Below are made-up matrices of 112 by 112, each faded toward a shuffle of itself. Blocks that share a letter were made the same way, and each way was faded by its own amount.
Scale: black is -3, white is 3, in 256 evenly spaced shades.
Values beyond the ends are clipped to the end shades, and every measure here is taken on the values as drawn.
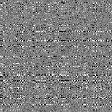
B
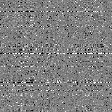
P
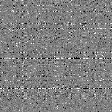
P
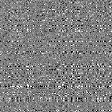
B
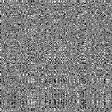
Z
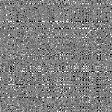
P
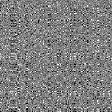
Z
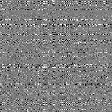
B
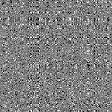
Z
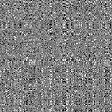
Z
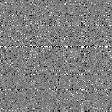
P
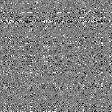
P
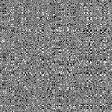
Z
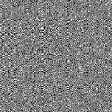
Z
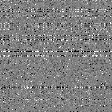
P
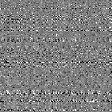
B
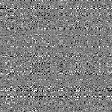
B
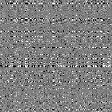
B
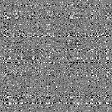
P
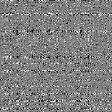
P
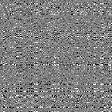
B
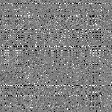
P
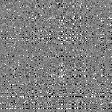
P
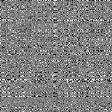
B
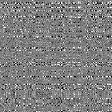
B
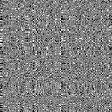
Z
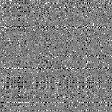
P
